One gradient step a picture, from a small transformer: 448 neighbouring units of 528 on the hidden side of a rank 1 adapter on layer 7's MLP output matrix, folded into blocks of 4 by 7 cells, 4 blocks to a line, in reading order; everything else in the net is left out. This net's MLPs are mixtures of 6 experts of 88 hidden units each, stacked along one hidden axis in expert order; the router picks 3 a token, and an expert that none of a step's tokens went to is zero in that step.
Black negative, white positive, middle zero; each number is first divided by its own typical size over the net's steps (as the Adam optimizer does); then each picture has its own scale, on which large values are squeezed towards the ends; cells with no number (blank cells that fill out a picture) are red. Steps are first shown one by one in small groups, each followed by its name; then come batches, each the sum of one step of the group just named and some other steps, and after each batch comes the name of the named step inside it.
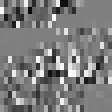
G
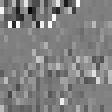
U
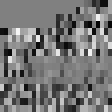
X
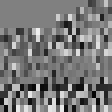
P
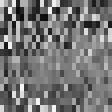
X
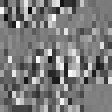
G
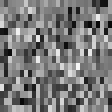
X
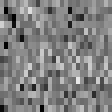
P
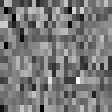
P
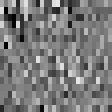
G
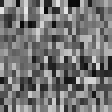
P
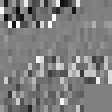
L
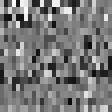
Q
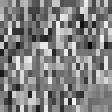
Q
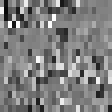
L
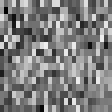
Q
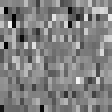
L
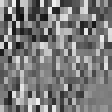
Q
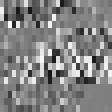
L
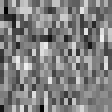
Q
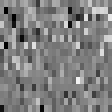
Q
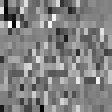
L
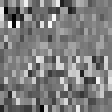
L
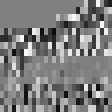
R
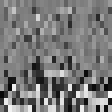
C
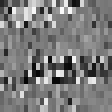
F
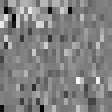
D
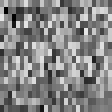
D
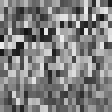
R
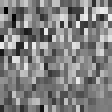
D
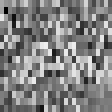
D
